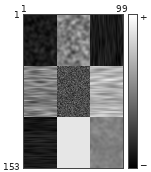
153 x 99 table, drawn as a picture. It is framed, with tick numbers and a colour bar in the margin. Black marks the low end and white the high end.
It is made of 3 by 3 panels. Panel 1,1: very low, blotchy, faint in contrast. Panel 1,2: middling, blotchy. Panel 1,3: very low, streaked downward, faint in contrast. Panel 2,1: middling, streaked across. Panel 2,2: low, fine-grained. Panel 2,3: high, streaked across. Panel 3,1: very low, streaked across, faint in contrast. Panel 3,2: very high, flat. Panel 3,3: middling, blotchy, faint in contrast.
